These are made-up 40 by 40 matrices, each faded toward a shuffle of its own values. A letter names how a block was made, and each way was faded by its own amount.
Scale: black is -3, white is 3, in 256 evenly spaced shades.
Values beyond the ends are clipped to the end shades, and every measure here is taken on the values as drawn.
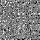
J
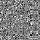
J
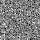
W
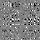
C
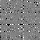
C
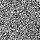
W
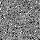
W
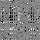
C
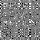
C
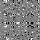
C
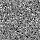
W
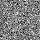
W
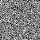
W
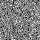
W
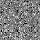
J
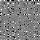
C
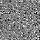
J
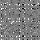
C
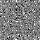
J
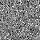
W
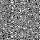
J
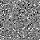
J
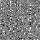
J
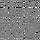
C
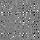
C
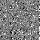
J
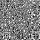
J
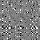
C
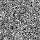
W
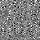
J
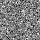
W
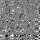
C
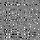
C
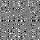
C
